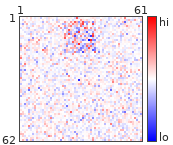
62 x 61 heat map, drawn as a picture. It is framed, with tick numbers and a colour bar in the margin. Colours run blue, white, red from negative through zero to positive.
The top middle is the roughest part. A few values lie far out on both sides of the bulk. In the top middle lies a patch that is rougher than the rest. There are no regular stripes. There is no overall slope. Neither half mirrors the other. No single row or column stands out from its neighbours.
